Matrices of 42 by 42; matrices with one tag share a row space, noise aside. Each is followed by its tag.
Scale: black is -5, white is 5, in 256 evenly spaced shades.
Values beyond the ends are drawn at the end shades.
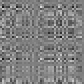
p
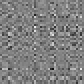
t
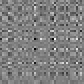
t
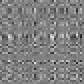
t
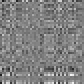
p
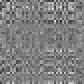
p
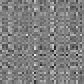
t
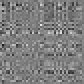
p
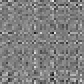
t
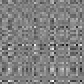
t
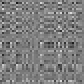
p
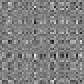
t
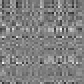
p
